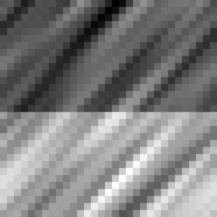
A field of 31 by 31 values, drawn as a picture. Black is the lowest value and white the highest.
The bottom right is the ninth with the highest average. A horizontal seam about 50% of the way down splits the table, and the bottom part is higher. No lone cell stands out from its neighbours. The grain runs diagonally up to the right.
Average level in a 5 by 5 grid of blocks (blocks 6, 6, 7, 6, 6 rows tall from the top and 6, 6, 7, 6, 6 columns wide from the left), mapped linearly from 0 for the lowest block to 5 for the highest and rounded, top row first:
0 1 0 1 1 | 1 0 1 1 1 | 1 2 2 3 2 | 4 4 4 4 3 | 4 3 4 3 5
